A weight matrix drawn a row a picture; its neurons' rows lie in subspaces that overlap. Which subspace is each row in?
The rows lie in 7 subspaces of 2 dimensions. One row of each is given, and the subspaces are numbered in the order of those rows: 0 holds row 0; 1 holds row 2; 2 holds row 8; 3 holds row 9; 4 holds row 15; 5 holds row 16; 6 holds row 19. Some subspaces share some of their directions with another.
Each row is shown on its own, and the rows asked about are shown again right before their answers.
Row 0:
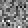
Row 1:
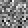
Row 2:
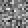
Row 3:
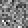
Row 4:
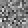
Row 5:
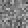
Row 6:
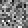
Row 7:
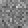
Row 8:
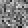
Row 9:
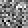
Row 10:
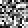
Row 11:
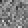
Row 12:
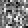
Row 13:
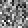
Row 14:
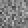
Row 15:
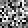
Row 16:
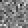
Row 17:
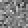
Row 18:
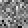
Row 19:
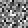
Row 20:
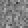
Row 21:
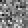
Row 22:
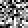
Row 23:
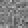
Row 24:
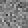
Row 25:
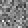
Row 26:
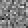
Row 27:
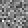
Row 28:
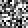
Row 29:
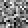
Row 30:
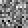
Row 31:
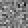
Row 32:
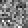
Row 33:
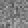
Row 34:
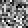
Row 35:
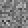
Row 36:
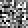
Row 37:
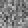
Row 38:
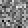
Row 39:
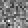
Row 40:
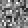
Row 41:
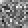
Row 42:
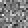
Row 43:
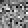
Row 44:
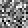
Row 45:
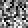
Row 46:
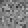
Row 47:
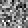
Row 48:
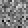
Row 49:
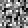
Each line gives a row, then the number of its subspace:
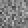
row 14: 4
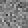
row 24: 3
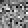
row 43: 1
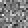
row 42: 6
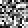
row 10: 0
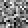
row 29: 0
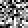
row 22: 0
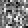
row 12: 2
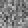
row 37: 4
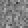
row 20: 2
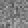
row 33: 0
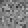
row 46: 1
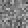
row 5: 1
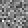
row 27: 4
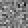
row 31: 5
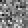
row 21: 6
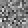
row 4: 4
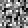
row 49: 2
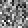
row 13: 4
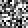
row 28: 1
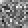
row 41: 1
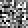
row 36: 5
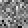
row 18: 5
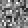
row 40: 2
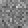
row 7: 1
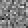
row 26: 3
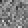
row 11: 5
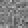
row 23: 0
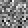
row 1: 6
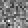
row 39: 0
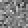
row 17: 5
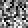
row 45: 0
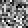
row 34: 2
